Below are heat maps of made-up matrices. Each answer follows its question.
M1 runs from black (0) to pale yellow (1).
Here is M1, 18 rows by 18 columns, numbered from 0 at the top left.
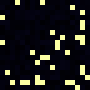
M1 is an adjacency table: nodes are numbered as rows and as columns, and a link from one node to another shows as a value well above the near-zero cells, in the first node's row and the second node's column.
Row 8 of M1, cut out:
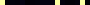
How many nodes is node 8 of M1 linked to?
3
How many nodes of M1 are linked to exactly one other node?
9
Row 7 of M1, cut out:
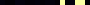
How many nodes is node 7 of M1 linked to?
3
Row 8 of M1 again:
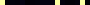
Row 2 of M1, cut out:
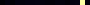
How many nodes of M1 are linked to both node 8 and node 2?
1
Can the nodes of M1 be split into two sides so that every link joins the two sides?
yes
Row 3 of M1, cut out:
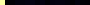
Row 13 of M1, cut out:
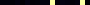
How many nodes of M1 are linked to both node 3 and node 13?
0
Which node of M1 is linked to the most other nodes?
node 16
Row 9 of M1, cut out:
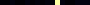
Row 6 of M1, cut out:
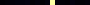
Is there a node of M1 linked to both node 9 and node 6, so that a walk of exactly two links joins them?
no
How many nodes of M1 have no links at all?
0
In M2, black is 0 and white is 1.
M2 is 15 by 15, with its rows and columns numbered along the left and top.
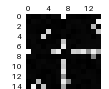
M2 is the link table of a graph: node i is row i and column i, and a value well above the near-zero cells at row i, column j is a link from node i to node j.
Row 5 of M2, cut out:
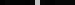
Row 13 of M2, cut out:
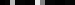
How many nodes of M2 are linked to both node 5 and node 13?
1
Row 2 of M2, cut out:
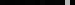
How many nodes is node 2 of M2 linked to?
1
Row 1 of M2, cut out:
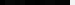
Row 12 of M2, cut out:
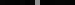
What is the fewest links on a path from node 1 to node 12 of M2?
3
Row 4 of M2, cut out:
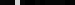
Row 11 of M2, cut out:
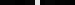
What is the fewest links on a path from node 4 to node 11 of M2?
4
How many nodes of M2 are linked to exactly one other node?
11
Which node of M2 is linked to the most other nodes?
node 7
